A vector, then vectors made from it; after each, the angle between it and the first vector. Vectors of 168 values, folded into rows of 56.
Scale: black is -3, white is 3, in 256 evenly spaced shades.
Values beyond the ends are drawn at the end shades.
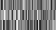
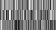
orthogonal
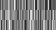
orthogonal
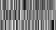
partly opposed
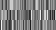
orthogonal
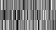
nearly opposite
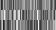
nearly parallel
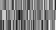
orthogonal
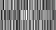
partly opposed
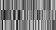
nearly opposite
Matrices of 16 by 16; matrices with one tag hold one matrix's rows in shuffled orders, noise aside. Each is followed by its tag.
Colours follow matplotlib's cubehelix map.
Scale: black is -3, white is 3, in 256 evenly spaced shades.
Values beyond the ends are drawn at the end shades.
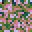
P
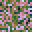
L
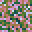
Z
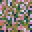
L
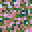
P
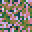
Z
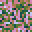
P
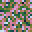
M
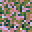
M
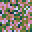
Z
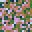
M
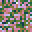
P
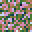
M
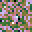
Z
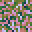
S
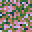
P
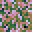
S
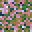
M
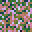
S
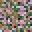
L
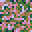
M
